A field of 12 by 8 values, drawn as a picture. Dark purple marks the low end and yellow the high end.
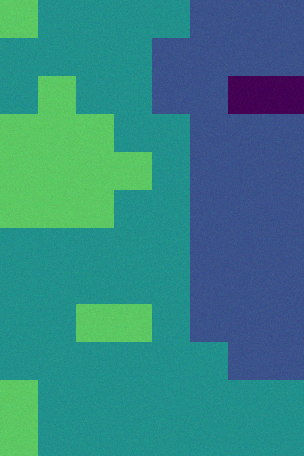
Values rise toward the left. The ninth with the lowest average is the top right. The middle right is the smoothest part.
